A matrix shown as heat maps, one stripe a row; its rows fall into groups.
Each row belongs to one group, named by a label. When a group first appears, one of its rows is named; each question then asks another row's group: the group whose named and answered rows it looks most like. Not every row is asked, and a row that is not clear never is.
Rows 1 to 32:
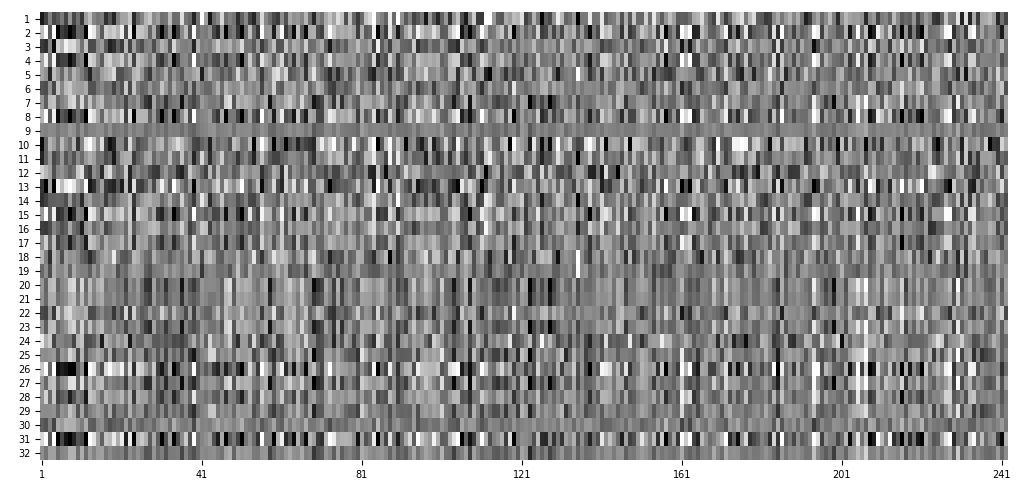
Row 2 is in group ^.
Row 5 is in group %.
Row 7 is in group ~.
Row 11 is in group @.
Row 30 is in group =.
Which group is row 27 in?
~
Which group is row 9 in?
~
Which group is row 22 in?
=
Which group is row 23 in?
~
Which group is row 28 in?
^
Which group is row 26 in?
^
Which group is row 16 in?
@
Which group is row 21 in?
~
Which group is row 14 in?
@
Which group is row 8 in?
^
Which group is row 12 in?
%
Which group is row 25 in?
~
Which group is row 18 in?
%
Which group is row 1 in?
@
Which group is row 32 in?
~
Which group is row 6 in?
=
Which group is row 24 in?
%
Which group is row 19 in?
%
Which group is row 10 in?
@
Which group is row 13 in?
=
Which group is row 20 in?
~
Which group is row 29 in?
~
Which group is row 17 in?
^
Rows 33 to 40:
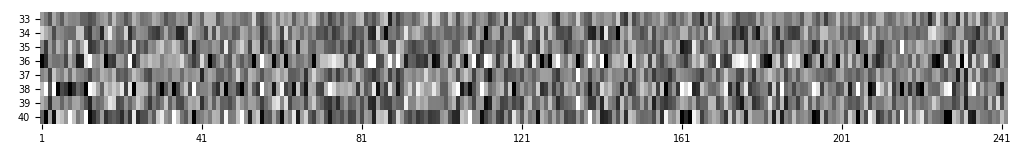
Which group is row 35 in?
=
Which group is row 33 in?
%
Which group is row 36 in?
@
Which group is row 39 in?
%
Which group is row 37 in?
%
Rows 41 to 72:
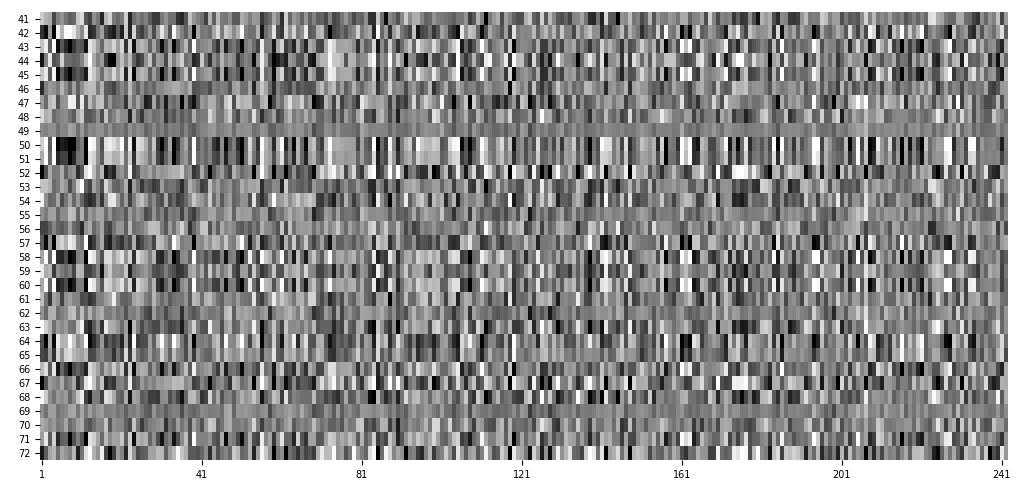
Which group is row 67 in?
@
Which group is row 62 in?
~
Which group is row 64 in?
=
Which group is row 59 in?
%
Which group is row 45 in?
^
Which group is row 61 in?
%
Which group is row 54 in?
%
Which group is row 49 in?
~
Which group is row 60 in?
^
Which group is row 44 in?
@
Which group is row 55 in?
~
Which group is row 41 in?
%
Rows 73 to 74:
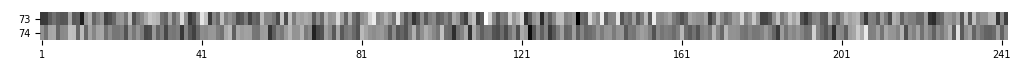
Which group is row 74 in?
~
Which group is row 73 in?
@
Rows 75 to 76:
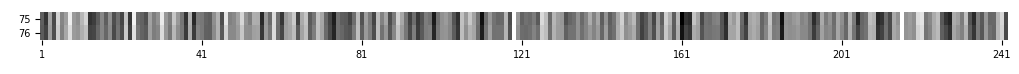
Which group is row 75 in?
=
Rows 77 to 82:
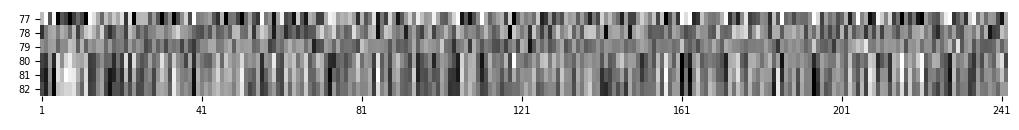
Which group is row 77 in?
^
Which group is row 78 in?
@
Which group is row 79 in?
~
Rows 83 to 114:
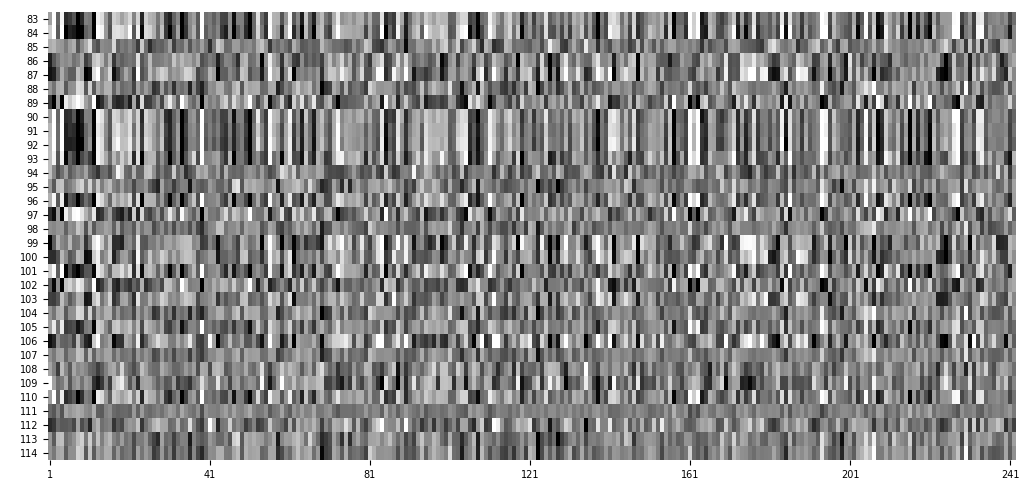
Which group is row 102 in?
=
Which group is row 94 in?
%
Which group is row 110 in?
^
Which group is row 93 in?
^
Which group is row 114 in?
~
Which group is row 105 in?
^
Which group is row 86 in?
@
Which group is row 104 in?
~
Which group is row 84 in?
^
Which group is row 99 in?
@
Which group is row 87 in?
@
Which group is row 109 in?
%
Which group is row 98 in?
~
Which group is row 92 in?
^
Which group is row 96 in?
^
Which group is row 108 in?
%
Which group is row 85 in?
%
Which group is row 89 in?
=
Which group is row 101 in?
^
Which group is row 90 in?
^
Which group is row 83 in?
^
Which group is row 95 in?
~
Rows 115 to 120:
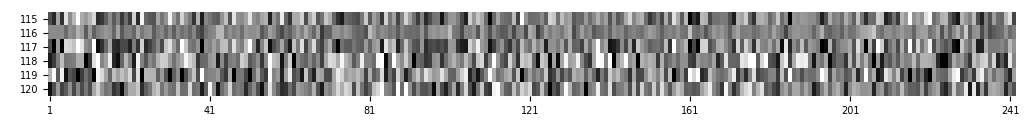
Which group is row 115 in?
=
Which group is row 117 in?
=
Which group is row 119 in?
^
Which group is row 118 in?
@
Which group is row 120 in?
@
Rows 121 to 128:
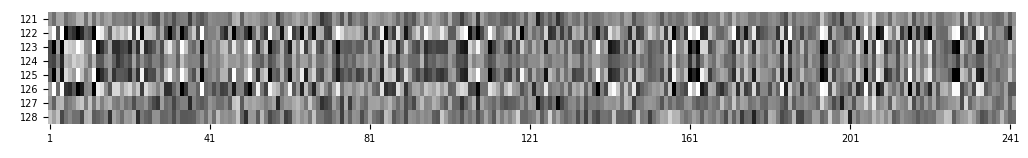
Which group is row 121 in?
~
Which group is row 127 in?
~
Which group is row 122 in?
^
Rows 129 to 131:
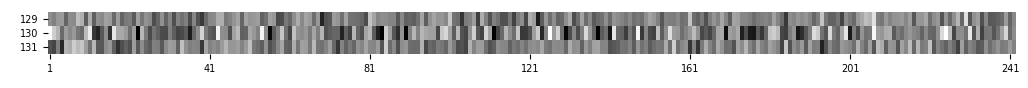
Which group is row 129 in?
~
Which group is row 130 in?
%
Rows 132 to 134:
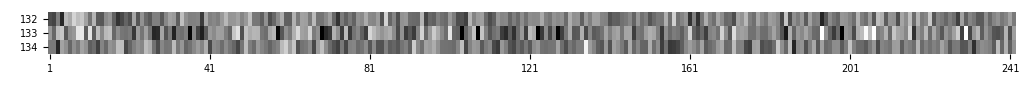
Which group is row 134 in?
%
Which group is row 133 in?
~
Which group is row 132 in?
=
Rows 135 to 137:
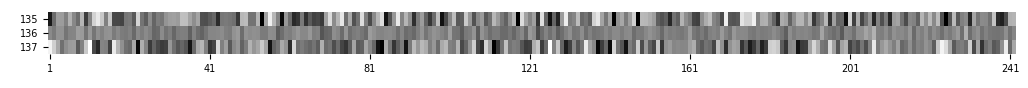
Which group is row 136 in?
~
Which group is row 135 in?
@
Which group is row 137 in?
%
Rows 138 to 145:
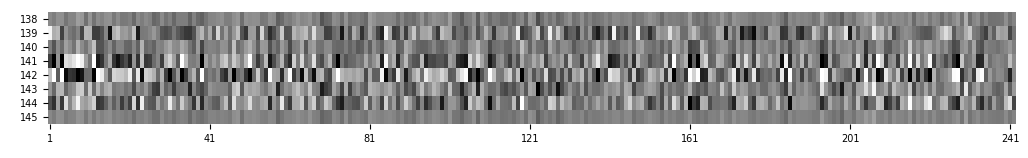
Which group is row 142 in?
^
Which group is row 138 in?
~
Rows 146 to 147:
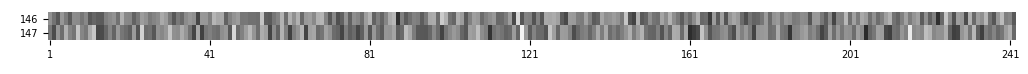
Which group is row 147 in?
=
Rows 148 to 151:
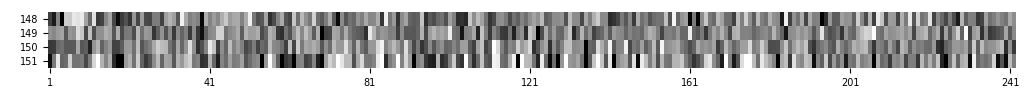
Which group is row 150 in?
@
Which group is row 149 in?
~
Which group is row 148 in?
=
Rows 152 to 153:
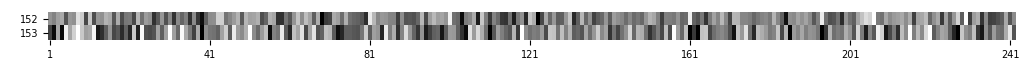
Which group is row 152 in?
~
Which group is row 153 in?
=
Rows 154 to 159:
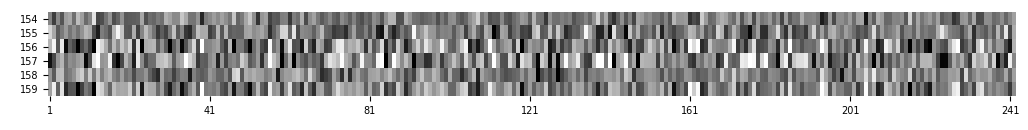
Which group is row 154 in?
=
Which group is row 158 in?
~
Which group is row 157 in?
@
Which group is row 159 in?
^
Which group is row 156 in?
^
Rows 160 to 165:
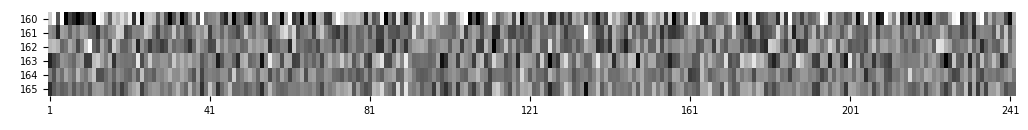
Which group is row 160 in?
^
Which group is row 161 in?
%
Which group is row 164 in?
=
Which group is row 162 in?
%
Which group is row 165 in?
@
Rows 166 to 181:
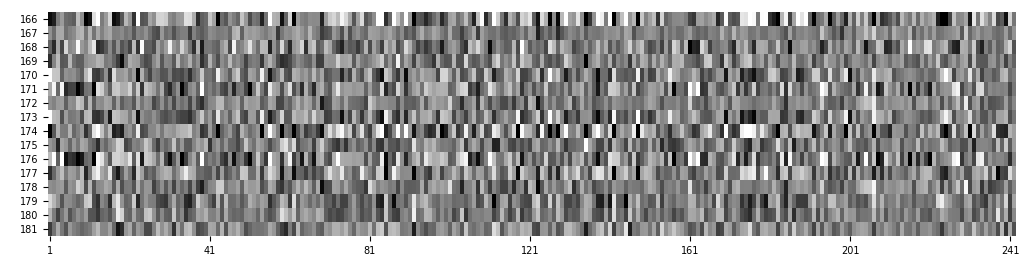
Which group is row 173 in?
%
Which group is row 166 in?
@
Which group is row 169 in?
@
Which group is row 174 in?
@
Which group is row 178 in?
~
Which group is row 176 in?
^
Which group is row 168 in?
=
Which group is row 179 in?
%
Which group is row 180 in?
%
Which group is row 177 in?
@
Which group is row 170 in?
%
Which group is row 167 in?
~
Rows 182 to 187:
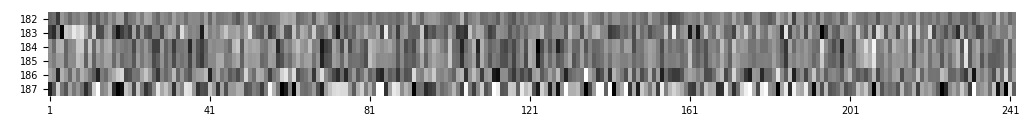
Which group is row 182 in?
%
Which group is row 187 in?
@
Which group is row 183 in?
=
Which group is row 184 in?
~
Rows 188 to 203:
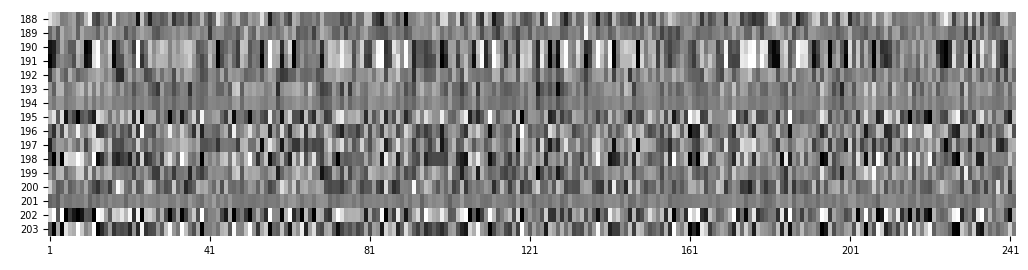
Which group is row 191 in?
@
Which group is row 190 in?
@
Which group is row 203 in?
=
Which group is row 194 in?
~
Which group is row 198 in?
=
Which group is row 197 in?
@
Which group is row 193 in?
~
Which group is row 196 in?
=
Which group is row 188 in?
%
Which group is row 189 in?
%
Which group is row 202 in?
^
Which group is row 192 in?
@
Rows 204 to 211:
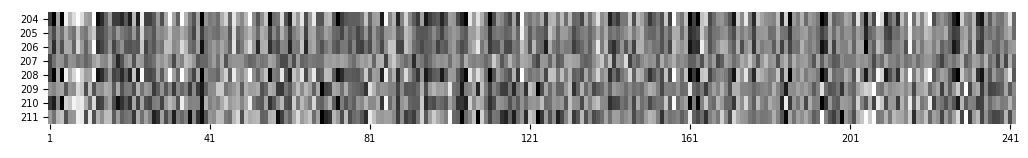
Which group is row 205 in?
=
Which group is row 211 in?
~
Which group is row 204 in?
=
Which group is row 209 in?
~
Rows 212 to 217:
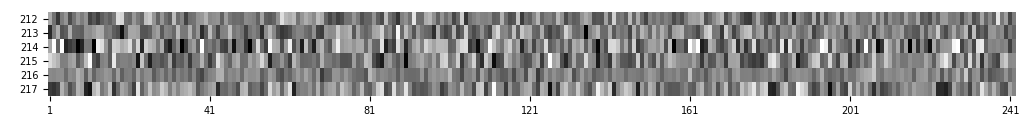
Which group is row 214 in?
^
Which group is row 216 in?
~
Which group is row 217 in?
@
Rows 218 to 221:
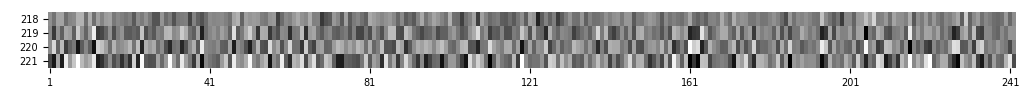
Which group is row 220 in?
^
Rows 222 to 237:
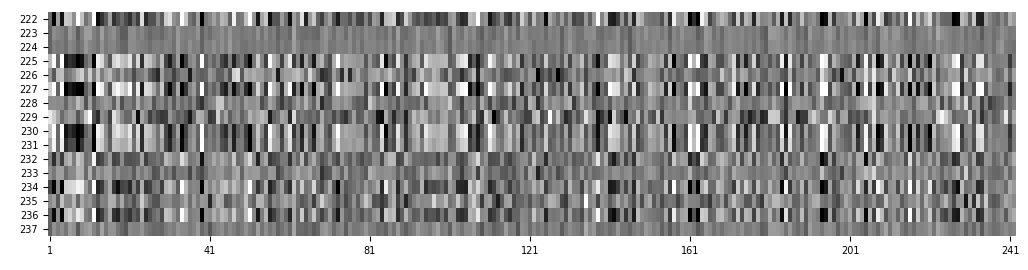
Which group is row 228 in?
~
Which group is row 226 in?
~
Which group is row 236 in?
=
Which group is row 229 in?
%
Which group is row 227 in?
^
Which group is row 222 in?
=
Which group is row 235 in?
%
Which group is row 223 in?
%
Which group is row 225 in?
^
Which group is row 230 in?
^
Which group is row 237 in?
%
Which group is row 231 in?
^
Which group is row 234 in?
=
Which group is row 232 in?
=
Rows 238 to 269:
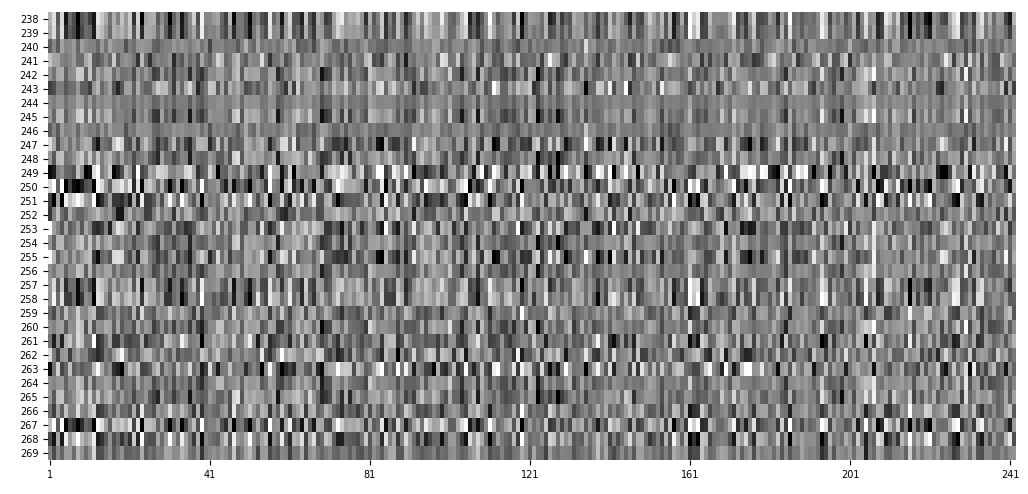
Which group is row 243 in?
@
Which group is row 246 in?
%
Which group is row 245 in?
~
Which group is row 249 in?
@
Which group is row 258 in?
^
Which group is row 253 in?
%
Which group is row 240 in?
%
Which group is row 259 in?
=
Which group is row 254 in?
~
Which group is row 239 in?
^
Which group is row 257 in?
^
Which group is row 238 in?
^
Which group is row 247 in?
%
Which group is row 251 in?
=
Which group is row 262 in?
%
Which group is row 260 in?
~
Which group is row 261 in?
=
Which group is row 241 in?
%
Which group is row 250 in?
^
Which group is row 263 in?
@
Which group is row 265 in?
~
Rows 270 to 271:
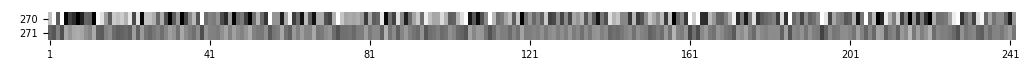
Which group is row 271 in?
=
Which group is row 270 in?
^
